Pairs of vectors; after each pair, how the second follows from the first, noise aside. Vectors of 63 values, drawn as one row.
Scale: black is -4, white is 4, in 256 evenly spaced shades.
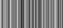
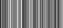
sign-scrambled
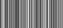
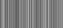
shrunk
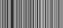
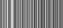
negated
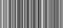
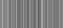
shrunk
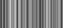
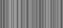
shrunk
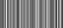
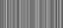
shrunk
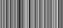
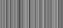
shrunk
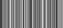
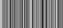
negated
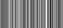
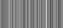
shrunk
